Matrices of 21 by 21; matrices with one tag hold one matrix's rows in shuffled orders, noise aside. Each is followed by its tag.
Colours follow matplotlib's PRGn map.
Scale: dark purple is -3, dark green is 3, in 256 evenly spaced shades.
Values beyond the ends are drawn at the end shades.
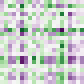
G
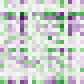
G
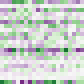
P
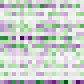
P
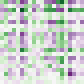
G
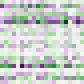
P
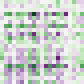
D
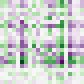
G
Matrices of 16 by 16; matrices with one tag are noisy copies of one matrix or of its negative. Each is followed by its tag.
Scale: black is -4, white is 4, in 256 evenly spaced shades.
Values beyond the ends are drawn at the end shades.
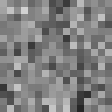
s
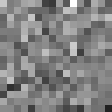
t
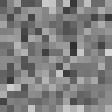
t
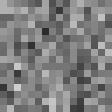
s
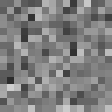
t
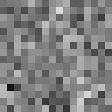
s
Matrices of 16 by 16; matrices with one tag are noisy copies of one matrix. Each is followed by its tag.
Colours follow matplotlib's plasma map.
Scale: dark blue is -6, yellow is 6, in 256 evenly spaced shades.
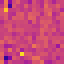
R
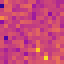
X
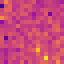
X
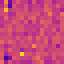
R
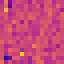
R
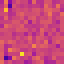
R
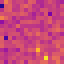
X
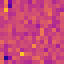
R
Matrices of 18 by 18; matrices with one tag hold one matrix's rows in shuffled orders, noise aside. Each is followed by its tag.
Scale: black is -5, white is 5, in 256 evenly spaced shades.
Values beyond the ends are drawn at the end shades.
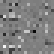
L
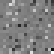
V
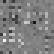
L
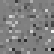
V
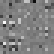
L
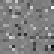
V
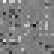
L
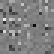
L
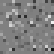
V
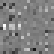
L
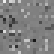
L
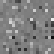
V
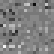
L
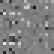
L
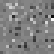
V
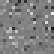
V
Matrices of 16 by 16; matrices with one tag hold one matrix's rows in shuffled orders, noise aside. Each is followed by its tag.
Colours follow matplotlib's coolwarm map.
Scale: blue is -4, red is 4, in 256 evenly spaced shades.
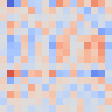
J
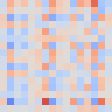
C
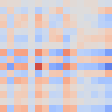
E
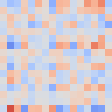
J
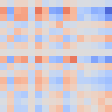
E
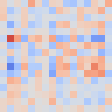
J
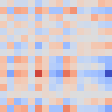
E
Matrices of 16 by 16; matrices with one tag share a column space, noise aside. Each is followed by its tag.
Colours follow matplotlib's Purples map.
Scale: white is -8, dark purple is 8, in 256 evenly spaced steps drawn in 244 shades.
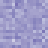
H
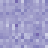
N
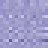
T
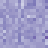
H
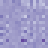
T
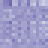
T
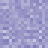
H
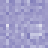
N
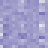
N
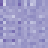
T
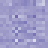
T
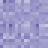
N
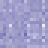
N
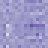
N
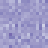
N
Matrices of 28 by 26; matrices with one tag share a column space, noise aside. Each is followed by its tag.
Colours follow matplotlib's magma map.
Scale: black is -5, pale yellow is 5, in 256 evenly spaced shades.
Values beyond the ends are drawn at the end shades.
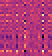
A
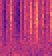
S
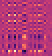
A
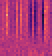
S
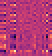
A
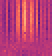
S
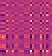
A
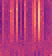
S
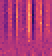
S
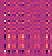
A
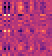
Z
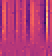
S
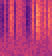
S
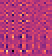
A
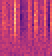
S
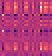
Z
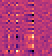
A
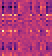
Z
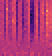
S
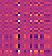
A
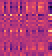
Z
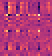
Z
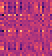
Z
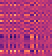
A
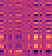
A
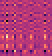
A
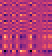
A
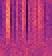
S
